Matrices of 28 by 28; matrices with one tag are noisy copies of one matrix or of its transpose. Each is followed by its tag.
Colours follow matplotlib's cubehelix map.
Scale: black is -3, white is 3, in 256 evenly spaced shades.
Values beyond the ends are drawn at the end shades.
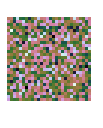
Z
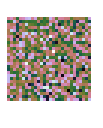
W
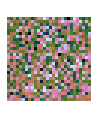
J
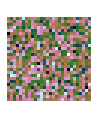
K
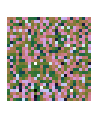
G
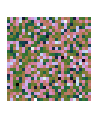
K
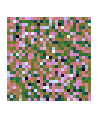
W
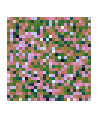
W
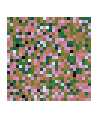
J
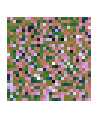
J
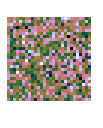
W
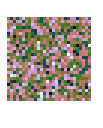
K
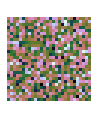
K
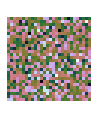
J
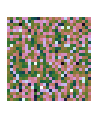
G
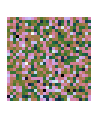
W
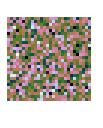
K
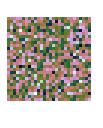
G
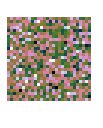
G
